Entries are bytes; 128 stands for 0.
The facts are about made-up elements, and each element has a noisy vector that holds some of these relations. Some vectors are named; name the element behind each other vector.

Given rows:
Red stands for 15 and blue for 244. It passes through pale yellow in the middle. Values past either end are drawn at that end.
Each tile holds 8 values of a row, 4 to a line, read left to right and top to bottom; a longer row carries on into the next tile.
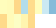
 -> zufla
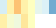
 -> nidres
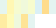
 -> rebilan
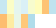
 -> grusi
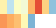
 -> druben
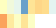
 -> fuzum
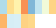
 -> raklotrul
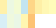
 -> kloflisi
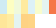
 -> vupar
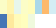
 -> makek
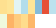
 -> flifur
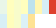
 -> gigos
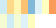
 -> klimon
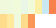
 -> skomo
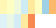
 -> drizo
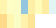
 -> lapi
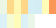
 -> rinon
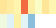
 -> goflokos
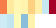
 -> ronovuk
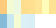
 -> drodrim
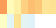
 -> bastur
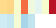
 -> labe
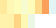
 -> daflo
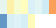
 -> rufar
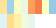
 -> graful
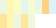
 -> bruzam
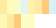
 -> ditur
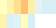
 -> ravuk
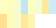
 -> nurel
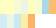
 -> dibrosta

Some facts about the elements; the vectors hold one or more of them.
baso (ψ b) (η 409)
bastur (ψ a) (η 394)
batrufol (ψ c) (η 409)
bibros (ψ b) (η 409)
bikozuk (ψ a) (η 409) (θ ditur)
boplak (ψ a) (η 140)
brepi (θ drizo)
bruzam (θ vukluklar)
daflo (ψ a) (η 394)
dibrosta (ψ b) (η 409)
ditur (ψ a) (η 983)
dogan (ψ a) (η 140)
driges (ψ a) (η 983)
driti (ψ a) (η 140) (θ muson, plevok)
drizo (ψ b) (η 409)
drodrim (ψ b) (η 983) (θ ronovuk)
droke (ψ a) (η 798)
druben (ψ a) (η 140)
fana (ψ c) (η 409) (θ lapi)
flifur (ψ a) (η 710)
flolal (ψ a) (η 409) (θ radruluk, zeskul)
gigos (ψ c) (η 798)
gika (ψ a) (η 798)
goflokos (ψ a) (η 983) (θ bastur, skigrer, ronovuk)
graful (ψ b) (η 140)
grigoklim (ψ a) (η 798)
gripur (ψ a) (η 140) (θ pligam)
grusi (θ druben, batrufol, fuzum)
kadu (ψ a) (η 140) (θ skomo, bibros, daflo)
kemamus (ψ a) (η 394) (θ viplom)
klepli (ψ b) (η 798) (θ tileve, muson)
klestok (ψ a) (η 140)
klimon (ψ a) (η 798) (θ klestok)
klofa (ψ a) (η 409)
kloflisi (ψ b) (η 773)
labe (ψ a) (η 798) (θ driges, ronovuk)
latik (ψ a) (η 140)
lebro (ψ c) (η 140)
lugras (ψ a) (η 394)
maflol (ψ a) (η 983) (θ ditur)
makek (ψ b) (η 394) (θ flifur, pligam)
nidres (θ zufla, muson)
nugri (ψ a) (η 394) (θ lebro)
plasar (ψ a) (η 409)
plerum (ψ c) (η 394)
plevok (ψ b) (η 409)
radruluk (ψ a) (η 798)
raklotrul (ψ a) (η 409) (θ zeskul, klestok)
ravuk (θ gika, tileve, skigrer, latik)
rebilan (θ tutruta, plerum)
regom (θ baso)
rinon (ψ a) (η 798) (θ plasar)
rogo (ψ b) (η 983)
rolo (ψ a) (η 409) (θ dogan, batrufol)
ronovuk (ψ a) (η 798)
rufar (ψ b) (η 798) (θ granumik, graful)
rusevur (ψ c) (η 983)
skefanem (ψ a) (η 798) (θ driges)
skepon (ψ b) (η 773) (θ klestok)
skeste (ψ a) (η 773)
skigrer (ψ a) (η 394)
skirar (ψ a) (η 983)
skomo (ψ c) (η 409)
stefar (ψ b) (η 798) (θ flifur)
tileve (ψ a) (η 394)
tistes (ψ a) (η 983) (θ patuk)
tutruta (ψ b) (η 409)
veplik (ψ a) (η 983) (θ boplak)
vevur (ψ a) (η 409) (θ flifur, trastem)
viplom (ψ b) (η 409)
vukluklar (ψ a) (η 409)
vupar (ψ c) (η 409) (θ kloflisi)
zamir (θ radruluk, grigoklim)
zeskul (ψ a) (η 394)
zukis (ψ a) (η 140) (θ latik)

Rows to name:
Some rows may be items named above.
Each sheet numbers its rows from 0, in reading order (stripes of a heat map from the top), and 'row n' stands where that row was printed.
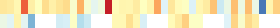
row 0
goflokos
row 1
skefanem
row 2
lugras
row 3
ditur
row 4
vevur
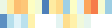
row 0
klepli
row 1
graful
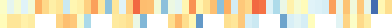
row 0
plerum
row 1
boplak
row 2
zukis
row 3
kadu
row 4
latik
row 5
rufar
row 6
vevur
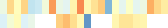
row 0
rinon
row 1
kadu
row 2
plerum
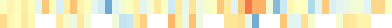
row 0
skeste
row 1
nidres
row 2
skepon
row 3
rolo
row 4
zukis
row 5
zamir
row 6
rusevur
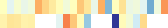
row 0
plerum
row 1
gripur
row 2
stefar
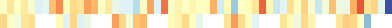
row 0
klofa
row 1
skigrer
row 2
batrufol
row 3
skirar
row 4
lebro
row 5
bikozuk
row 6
driti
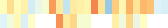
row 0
droke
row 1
klestok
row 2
tileve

